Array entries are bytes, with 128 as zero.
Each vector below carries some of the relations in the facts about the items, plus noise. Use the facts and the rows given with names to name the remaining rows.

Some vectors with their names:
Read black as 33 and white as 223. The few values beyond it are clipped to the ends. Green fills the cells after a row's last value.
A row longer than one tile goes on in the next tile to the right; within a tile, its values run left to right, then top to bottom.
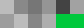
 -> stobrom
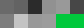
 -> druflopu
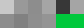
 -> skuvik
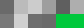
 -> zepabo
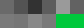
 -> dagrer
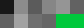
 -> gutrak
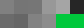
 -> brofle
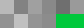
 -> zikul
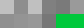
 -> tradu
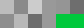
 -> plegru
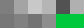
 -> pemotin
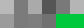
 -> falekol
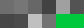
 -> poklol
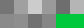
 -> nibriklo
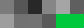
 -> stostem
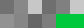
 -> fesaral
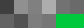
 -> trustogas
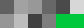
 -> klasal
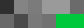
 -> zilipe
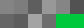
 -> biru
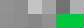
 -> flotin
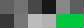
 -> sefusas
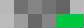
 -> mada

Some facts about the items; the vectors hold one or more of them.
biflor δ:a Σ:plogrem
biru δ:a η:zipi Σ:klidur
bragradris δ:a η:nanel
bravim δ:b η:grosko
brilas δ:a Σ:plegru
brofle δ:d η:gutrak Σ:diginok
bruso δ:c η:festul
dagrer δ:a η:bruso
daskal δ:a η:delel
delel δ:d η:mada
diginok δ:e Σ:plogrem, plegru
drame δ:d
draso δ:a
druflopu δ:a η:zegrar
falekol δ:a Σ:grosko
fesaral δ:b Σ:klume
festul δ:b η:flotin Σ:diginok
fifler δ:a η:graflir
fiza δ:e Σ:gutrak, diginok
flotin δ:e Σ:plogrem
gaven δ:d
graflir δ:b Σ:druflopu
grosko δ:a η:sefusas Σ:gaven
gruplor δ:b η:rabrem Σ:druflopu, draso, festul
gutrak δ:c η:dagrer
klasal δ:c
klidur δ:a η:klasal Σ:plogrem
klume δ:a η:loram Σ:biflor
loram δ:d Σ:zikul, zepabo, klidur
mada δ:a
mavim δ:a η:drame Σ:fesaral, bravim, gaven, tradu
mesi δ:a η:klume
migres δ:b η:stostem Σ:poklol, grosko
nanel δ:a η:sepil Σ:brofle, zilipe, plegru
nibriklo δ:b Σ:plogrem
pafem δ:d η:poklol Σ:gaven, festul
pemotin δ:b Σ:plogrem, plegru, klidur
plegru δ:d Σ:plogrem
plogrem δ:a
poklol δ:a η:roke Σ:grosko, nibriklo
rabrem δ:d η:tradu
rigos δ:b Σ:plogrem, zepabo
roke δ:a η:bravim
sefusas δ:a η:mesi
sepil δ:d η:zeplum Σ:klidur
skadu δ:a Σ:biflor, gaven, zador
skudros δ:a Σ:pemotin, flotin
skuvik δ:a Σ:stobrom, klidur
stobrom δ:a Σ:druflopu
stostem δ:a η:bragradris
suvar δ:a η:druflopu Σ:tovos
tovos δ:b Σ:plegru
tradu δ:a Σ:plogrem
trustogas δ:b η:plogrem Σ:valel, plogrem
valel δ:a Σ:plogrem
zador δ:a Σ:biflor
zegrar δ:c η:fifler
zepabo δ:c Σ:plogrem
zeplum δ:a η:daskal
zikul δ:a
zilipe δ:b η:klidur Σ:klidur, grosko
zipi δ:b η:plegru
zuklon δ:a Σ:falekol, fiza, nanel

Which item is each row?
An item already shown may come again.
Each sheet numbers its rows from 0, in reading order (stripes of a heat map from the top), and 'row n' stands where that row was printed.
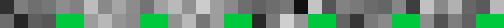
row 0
migres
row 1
zikul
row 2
plegru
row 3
grosko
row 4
pafem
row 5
skadu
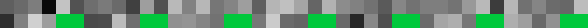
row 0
grosko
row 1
poklol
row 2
zador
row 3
zepabo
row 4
mavim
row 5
klidur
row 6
mada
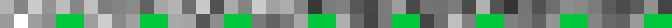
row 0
plogrem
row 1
draso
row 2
gaven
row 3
loram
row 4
delel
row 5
klume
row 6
zipi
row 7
rabrem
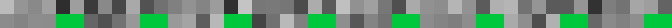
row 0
skuvik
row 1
gruplor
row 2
graflir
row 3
klume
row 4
zuklon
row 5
fiza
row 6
drame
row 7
festul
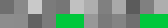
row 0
fesaral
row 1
falekol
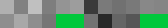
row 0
biflor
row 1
migres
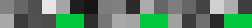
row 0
sepil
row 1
bravim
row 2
nanel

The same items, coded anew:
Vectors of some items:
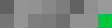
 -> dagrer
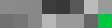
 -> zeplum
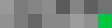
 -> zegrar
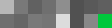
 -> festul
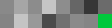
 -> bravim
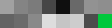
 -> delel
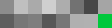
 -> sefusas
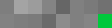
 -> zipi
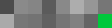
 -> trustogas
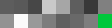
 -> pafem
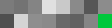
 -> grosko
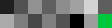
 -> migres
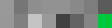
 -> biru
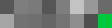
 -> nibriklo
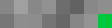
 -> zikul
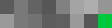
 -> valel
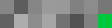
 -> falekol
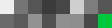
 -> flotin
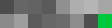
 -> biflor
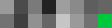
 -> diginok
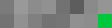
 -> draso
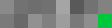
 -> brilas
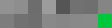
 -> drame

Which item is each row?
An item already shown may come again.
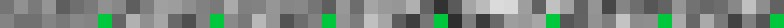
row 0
rabrem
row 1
falekol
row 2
skuvik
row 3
zilipe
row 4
klume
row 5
fiza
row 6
klidur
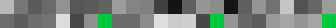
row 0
festul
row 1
delel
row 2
brofle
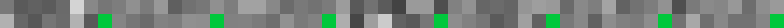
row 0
zepabo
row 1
rabrem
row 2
zipi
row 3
sepil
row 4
plogrem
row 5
gaven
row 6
mavim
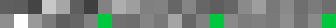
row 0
pafem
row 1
graflir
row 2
gruplor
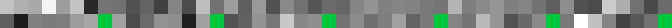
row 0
loram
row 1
nanel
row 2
fiza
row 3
fesaral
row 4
skuvik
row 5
poklol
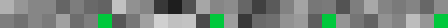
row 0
graflir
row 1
mada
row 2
plegru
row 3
gutrak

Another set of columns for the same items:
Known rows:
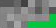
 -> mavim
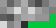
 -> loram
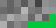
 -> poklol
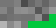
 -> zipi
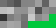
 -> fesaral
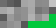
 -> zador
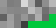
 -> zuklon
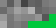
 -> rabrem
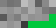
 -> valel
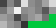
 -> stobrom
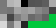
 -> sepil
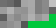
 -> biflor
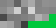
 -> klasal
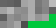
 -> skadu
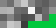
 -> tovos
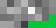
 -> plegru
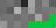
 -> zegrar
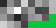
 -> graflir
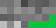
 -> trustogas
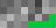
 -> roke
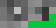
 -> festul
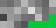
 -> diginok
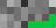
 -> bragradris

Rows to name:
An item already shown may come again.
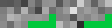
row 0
klume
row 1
skuvik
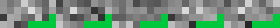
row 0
fiza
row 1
gruplor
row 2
trustogas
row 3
zepabo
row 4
skuvik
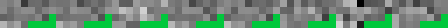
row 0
migres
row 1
zipi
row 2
gaven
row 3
zipi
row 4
zilipe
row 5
brofle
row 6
sepil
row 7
pafem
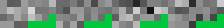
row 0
gaven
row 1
klidur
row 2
bravim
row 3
nanel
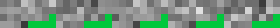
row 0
mada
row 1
poklol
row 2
plogrem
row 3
drame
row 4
grosko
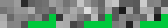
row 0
delel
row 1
fiza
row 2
gutrak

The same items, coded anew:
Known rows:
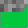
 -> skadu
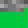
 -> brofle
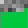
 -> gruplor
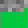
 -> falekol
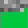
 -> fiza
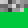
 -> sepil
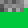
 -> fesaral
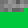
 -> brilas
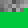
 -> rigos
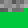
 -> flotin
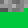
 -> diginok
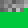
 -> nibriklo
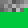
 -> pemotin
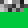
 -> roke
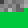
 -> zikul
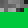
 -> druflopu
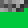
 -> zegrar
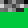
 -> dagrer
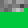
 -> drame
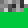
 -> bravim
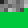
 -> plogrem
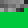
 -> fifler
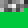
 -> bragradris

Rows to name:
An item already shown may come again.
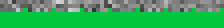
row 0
graflir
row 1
fesaral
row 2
delel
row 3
pafem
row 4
brofle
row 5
fesaral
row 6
trustogas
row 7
mada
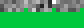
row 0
fesaral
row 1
bravim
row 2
mavim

